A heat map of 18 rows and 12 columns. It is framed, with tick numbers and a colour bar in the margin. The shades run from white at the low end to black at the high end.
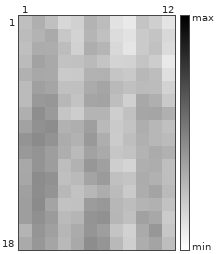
Values rise toward the bottom left. The grain runs up and down. The histogram is bell-shaped. Overall the values sit about 30% of the way up the scale. Upright stripes repeat 3 times across the table. The top right is the ninth with the lowest average.
